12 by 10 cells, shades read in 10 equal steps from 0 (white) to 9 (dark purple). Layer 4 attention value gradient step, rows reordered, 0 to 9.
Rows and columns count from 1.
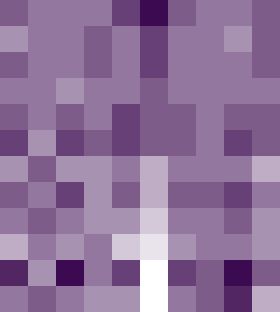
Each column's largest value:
8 6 9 6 7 9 7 6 9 6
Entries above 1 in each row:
10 10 10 10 10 10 10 10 10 9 9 9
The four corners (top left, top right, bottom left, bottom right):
6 6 5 3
